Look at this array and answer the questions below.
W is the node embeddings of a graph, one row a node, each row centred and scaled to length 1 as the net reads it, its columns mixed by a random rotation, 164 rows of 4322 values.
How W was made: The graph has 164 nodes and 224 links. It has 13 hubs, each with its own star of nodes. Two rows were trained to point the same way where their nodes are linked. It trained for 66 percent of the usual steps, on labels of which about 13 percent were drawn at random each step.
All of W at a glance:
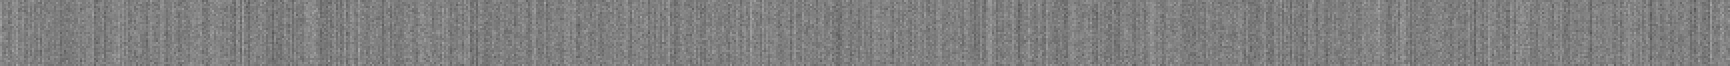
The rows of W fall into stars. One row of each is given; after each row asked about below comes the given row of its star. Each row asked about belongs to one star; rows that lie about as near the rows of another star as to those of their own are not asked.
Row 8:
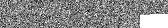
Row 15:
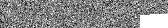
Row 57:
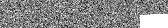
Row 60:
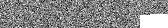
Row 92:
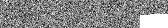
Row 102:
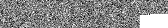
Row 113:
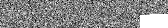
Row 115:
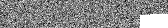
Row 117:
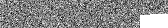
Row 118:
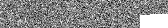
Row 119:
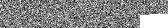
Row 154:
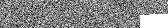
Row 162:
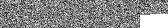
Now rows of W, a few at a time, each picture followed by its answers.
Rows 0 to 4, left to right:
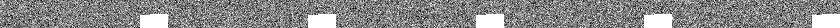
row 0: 118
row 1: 60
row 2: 60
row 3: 8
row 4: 8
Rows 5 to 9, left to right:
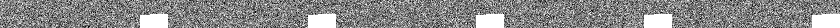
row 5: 118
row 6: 15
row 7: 57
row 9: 154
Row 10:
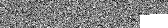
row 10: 117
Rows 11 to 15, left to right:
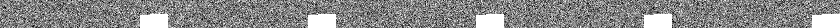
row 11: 113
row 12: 115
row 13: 118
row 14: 119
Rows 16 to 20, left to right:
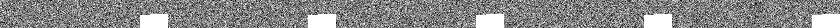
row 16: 117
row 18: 154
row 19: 113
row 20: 119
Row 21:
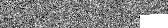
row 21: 60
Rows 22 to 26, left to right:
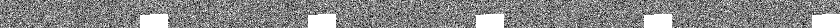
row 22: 60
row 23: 162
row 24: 115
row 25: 60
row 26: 162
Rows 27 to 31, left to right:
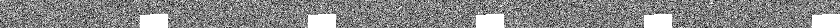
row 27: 102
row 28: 15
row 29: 162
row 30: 92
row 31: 60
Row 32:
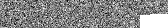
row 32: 118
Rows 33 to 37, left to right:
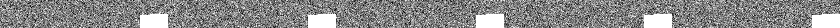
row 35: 117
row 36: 119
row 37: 15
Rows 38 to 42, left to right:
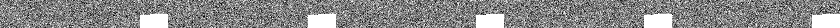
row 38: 113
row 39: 115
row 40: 154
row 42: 92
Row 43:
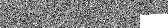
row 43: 119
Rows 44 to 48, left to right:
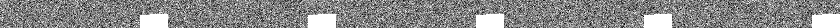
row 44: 117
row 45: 102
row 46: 154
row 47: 119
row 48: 113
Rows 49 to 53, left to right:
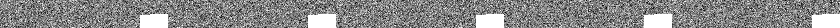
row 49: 118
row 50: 113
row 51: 57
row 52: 115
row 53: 154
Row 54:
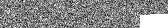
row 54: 15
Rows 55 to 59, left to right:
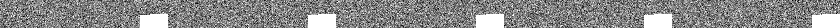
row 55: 102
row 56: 115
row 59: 8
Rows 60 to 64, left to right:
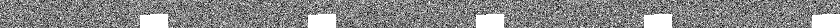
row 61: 113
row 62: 118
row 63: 92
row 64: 113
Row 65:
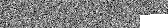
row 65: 60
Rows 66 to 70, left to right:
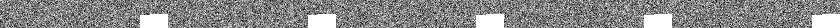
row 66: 102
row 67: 115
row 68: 102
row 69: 115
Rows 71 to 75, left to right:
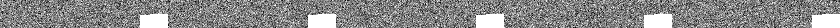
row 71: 115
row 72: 8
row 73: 60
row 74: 102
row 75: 102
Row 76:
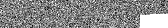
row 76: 162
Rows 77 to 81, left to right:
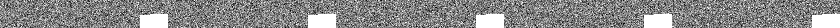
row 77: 118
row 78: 119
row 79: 8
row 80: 162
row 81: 162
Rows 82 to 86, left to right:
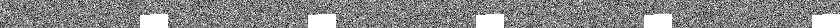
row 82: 154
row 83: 8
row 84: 162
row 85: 154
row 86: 118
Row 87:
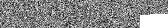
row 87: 15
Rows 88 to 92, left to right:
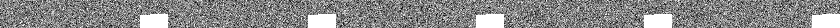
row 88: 15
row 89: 8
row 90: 15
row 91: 118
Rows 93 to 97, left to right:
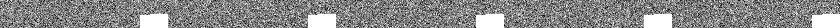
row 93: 113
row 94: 162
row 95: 117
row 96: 102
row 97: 118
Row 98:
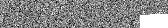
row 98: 117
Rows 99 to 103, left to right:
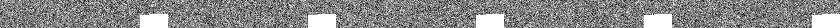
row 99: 119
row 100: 8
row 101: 8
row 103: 57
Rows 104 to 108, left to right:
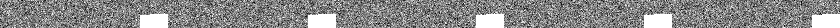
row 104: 15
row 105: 8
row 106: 115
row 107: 113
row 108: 154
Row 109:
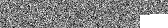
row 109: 60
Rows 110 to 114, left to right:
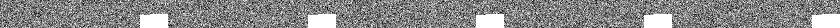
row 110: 118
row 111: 8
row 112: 162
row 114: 102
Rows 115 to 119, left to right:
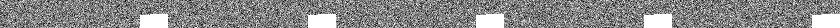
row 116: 15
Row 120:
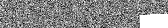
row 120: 57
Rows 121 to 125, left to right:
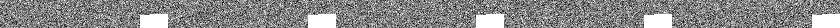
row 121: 119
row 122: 118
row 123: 162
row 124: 154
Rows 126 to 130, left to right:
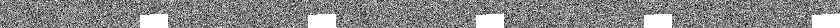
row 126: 118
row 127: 57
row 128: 60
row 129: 8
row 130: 154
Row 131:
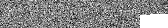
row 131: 15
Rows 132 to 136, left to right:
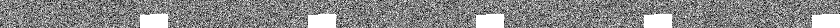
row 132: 154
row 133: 118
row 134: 60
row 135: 102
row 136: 57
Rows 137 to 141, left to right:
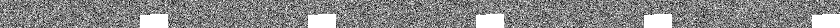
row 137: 113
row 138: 113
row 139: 154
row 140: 113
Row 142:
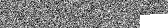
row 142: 115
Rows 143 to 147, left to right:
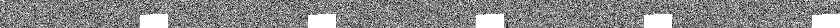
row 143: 115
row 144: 113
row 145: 113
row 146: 8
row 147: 8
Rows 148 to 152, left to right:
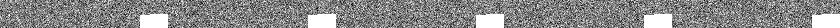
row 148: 154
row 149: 15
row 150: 154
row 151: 154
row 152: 113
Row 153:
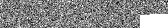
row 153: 60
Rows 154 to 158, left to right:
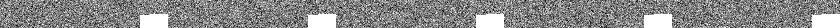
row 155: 162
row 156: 92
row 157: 57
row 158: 57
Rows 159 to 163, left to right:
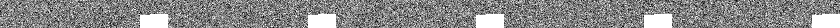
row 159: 117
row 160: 118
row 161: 119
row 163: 8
